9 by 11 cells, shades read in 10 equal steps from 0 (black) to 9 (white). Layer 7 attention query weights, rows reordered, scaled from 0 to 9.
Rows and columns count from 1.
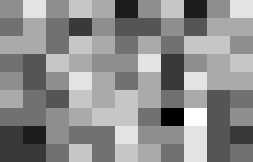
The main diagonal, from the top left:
5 6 4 6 6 7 4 5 8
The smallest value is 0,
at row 7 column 8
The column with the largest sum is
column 9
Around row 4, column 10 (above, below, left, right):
7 6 5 7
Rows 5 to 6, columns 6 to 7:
4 6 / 7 6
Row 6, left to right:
6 4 3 7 6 7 6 4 6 3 4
